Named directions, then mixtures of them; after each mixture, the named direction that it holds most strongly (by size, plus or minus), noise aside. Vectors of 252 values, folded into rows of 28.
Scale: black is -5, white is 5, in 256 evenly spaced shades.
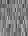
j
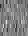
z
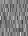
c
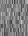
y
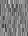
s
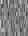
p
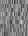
y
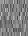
c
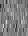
z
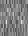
y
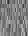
j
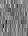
z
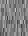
j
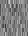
s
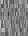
p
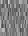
p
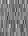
j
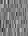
p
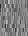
s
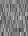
c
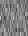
c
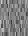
p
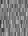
p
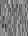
s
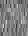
z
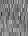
y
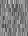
s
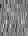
z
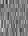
p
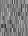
y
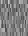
p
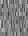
p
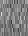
y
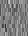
s
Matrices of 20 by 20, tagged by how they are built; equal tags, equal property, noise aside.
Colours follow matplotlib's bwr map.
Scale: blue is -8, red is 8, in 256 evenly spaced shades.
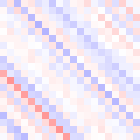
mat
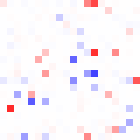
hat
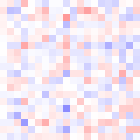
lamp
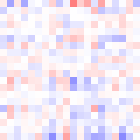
lamp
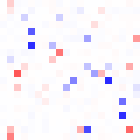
hat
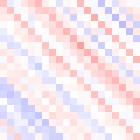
mat
